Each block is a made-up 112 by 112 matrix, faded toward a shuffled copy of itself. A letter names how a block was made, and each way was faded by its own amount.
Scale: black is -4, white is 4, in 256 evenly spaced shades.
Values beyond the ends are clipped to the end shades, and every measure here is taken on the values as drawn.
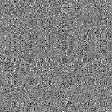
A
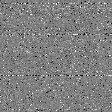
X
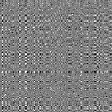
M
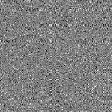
A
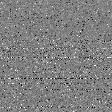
X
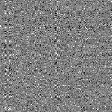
A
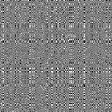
M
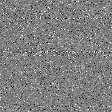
X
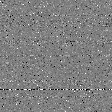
X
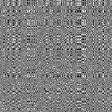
M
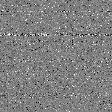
X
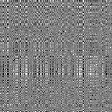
M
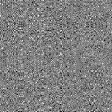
A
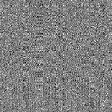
A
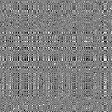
M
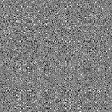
A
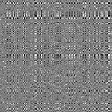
M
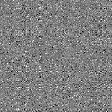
A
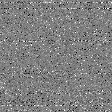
X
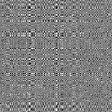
M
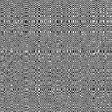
M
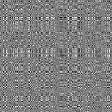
M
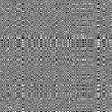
M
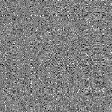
A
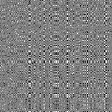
M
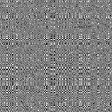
M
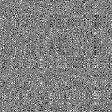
A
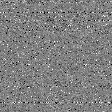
X
